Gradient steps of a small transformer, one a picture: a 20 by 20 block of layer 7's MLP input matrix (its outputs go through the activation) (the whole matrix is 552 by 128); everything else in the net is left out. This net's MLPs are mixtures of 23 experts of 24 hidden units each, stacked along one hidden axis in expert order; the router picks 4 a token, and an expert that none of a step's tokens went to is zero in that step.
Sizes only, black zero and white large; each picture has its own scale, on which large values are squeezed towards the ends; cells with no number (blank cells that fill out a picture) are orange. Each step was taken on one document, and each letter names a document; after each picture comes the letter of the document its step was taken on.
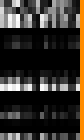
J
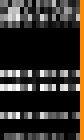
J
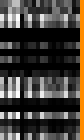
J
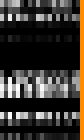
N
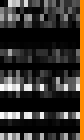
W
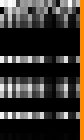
W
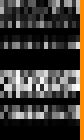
N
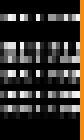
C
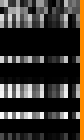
W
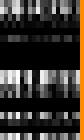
J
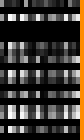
C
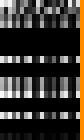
W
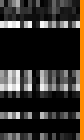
J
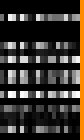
C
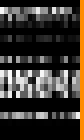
N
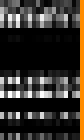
N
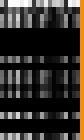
W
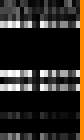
J
